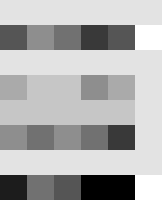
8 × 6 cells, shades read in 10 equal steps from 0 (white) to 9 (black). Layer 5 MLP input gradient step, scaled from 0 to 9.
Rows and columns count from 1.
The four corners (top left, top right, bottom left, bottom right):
1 1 8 0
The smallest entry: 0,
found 2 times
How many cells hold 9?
2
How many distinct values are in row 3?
1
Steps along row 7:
same same same same same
